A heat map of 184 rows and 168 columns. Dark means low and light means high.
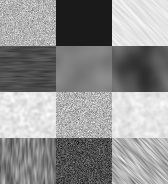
The table splits into 4 rows of 3 panels. Panel 1,1: high, fine-grained. Panel 1,2: very low, flat. Panel 1,3: very high, slanting down to the right, faint in contrast. Panel 2,1: low, streaked across, faint in contrast. Panel 2,2: middling, smooth, faint in contrast. Panel 2,3: low, smooth. Panel 3,1: very high, blotchy, faint in contrast. Panel 3,2: high, fine-grained. Panel 3,3: very high, blotchy, faint in contrast. Panel 4,1: middling, streaked downward. Panel 4,2: low, fine-grained. Panel 4,3: high, slanting down to the right.
